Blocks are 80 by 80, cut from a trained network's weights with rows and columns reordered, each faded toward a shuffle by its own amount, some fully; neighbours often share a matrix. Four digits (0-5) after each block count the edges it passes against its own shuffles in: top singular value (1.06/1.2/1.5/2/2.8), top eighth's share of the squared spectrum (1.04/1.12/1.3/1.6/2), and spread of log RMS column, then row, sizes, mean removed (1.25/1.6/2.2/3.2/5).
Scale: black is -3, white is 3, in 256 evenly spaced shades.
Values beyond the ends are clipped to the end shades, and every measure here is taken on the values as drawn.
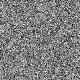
2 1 0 0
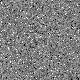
0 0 0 0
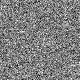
1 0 0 0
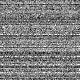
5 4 1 3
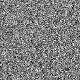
3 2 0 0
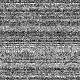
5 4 1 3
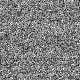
1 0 0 0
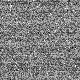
2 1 0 0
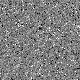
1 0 0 0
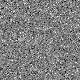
2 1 0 0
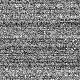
4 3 0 1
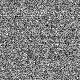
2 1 0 0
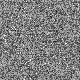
0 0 0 0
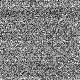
2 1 0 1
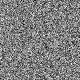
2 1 0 0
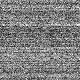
4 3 0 1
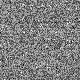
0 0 0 0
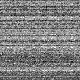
5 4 1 3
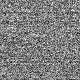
2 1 0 0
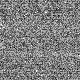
2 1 0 0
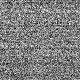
2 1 0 0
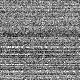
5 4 1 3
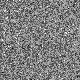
0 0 0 0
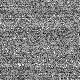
2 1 0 0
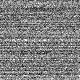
4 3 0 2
